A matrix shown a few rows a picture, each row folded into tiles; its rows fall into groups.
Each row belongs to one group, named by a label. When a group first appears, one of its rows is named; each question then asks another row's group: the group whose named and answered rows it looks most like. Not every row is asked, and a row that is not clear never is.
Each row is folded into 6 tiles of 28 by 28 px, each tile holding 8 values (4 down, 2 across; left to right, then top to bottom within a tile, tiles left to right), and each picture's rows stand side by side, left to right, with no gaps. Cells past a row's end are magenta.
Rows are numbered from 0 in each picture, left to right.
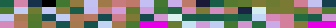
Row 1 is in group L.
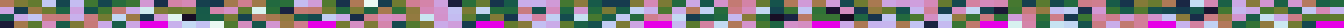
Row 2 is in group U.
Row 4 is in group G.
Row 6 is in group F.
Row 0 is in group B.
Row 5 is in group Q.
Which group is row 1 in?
L
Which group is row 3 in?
B
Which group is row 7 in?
U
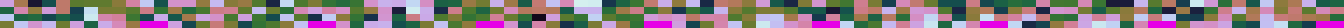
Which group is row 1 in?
B
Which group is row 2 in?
Q
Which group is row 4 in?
F
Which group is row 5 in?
F
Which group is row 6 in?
F
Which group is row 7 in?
U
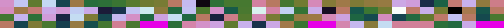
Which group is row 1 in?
L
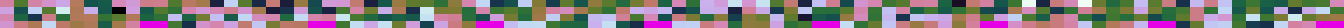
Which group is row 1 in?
F
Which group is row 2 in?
L
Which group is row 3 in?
U
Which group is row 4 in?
Q
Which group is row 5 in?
F
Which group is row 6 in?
G
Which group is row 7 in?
B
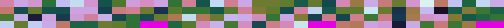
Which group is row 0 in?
Q
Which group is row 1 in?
B
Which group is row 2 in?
Q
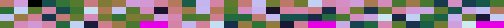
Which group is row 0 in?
L
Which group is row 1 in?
Q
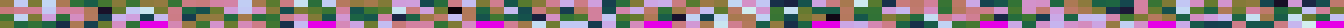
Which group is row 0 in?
B
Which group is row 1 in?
G
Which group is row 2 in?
G
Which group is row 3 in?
Q
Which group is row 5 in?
U
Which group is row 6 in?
F
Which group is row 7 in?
B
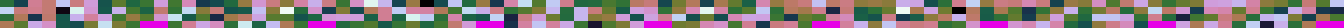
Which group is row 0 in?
Q
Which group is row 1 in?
L
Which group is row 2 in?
B
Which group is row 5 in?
G
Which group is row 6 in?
U
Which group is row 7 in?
Q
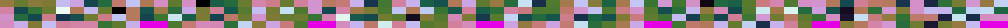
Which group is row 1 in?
L
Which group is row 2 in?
G
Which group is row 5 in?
B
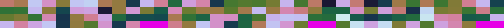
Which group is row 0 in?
Q
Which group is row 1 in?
U
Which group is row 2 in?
L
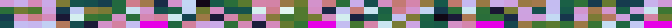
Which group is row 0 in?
B
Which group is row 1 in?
L
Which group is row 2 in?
G
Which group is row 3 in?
B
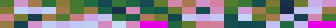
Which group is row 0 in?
F
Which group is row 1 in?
B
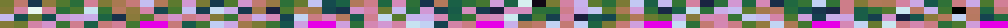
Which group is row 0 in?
L
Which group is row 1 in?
F
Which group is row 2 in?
F
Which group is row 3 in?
G
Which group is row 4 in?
F
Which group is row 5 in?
G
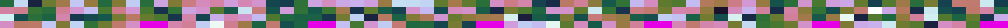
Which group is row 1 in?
Q
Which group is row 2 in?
Q
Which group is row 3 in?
L
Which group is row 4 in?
G
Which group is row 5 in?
L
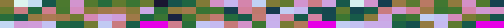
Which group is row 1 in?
Q
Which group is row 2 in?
U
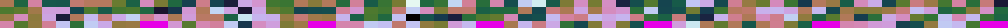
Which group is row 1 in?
F
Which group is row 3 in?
U
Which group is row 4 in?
U
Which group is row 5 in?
U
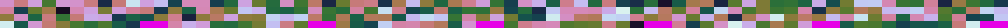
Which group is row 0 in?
Q
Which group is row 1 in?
U
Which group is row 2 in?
F
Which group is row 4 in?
F
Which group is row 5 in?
B
